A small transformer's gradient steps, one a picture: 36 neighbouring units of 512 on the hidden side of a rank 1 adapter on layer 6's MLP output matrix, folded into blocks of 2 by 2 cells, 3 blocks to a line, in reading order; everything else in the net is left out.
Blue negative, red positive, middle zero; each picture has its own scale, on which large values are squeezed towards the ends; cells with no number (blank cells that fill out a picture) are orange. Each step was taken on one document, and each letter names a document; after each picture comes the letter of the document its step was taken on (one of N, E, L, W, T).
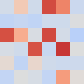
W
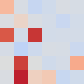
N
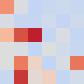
N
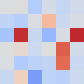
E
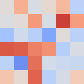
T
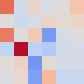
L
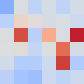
E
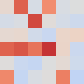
T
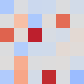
L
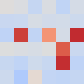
E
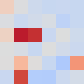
N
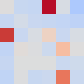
W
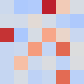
W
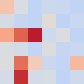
N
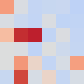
N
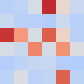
W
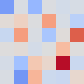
E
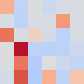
L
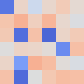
E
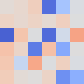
W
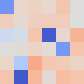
E
